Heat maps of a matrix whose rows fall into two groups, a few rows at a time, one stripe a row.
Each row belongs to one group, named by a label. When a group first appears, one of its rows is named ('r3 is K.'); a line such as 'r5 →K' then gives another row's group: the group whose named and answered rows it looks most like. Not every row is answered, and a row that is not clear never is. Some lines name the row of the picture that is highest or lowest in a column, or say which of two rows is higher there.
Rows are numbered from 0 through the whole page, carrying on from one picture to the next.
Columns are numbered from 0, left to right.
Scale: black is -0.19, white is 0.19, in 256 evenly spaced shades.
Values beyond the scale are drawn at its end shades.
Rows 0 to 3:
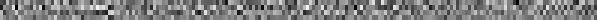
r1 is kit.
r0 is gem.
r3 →kit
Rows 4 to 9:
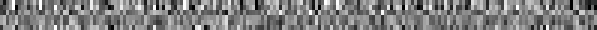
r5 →kit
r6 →gem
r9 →kit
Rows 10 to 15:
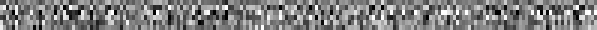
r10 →gem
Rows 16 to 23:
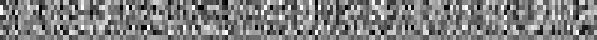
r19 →gem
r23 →gem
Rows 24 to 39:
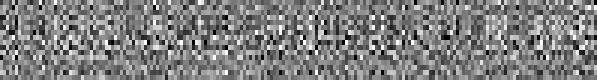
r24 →kit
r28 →kit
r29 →gem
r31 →kit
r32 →kit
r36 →kit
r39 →kit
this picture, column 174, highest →32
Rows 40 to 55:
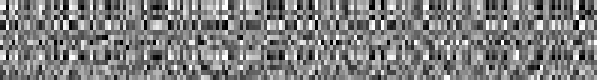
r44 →gem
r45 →gem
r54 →gem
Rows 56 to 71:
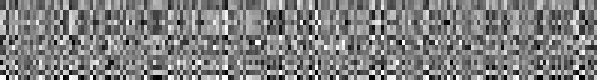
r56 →gem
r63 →gem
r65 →kit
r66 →gem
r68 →kit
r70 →gem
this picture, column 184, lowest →71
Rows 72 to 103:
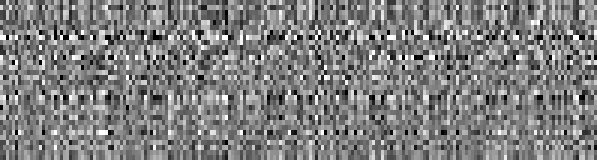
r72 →gem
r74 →gem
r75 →gem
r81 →kit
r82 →gem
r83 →kit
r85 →kit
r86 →kit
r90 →kit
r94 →kit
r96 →kit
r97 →kit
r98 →kit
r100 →gem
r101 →kit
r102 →gem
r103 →gem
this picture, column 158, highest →87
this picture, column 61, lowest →84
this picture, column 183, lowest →83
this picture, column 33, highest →98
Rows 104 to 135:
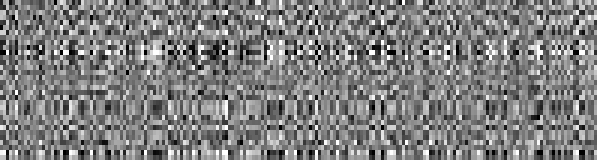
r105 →gem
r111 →kit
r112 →gem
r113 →kit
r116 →gem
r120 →gem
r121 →kit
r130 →gem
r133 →kit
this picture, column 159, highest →134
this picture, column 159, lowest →114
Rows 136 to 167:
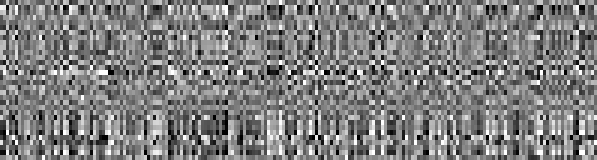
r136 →gem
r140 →gem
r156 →gem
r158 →gem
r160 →gem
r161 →gem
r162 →gem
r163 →kit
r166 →gem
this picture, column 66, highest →150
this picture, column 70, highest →150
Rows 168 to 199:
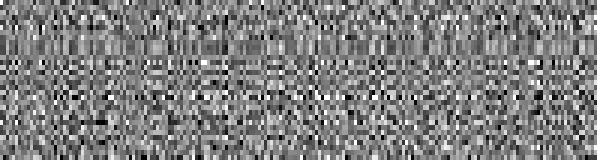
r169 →kit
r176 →gem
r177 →gem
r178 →gem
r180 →kit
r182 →gem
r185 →gem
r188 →kit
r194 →gem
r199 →kit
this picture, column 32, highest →171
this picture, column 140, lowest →171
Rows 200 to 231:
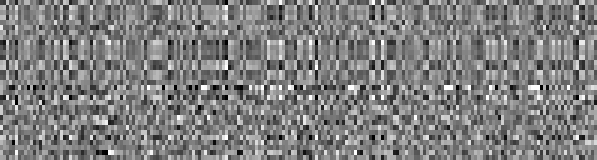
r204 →kit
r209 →gem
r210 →gem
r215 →gem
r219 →gem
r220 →kit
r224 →kit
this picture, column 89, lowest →227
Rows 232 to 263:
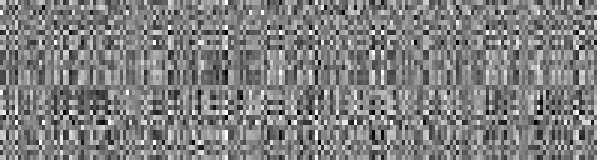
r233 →kit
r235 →kit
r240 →kit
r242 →gem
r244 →kit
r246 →gem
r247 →gem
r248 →gem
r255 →gem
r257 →kit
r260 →kit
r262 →kit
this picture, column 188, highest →256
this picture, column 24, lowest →256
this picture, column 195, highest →256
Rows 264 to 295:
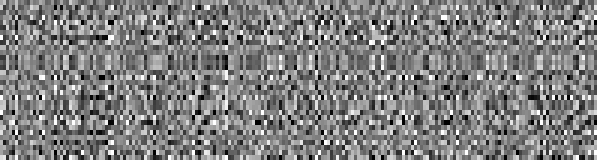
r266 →gem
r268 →kit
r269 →gem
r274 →kit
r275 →gem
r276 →gem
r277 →gem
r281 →kit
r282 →kit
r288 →kit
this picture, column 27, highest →294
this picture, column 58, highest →270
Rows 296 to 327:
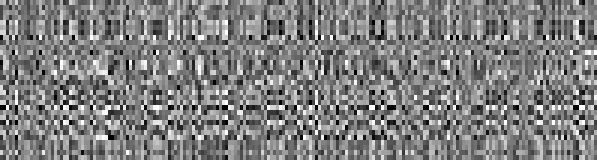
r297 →kit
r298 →kit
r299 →kit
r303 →kit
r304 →gem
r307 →kit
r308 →kit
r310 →kit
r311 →gem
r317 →gem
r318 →kit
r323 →kit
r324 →gem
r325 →gem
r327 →gem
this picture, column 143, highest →317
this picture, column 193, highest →317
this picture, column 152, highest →315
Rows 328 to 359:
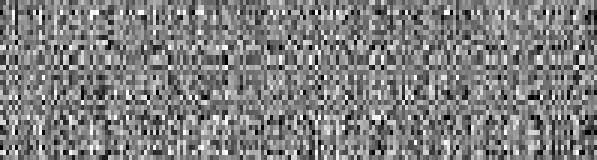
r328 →gem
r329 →kit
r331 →kit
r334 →kit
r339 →gem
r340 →gem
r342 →gem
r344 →gem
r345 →kit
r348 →kit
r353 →kit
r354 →kit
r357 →kit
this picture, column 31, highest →330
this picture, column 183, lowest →346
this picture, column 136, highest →351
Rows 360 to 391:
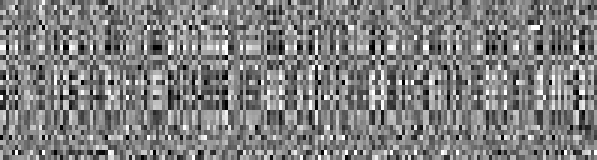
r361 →kit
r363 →kit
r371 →gem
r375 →gem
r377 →gem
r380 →gem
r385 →kit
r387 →kit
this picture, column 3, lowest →387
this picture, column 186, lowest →369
